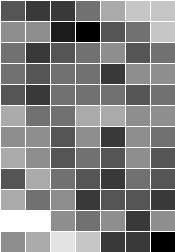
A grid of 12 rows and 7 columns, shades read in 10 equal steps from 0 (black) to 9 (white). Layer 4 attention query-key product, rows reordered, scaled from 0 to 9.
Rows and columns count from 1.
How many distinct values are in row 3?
4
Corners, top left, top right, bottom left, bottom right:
3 7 5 0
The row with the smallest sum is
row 5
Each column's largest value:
9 9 8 7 6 7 7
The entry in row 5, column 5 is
4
